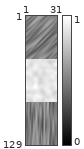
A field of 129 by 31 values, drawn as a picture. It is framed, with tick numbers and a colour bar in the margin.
It is made of 3 by 1 panels. Panel 1,1: middling, slanting up to the right. Panel 2,1: very high, blotchy, faint in contrast. Panel 3,1: middling, streaked downward.
